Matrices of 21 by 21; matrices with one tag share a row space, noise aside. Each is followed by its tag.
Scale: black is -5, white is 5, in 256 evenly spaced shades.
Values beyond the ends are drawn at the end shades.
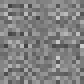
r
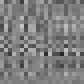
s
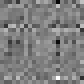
r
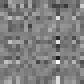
r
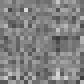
r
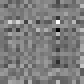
r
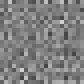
s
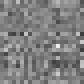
r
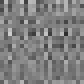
s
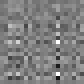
r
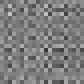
s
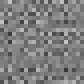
s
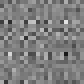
s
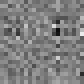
r
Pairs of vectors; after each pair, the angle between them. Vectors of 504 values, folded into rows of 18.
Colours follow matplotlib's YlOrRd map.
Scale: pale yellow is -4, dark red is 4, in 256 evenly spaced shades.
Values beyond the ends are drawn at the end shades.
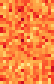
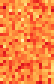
nearly opposite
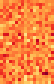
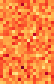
partly aligned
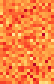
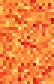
partly aligned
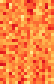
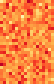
nearly parallel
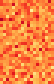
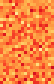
nearly opposite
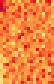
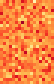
orthogonal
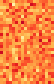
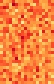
nearly opposite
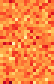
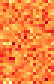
nearly opposite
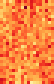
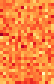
partly opposed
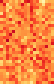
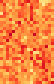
nearly parallel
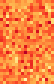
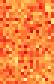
nearly parallel
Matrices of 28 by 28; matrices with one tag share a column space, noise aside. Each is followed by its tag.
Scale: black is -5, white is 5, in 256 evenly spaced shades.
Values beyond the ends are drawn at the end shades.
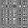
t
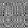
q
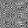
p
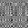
q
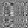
q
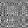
q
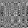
q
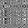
t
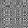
t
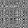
t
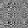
p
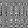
q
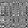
q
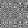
p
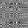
p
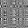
t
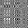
t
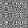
p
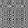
t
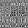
q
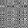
t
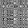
t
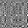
q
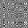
p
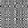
t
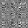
p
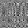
q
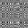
p
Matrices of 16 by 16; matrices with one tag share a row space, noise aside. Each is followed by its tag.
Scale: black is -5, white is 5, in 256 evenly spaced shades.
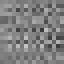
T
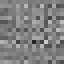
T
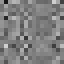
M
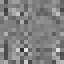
M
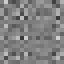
M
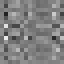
M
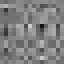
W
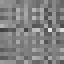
T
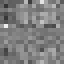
W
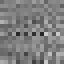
T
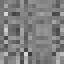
M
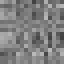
T
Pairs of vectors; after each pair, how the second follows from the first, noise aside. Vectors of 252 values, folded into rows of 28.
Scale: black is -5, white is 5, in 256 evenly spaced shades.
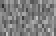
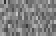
shuffled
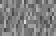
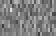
shuffled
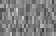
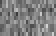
wrapped around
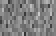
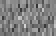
shuffled
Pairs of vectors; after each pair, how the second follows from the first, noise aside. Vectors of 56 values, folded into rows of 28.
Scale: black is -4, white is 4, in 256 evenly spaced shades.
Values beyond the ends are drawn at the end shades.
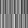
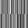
wrapped around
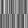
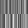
wrapped around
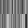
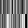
scaled up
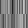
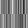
negated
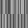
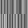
wrapped around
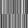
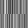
wrapped around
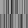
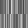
negated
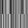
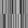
wrapped around
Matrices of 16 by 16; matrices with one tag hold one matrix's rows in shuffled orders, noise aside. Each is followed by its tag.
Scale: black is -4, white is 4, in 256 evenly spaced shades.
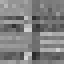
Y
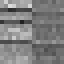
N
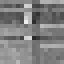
Y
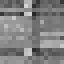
Y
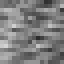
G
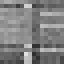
Y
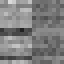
N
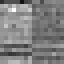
N
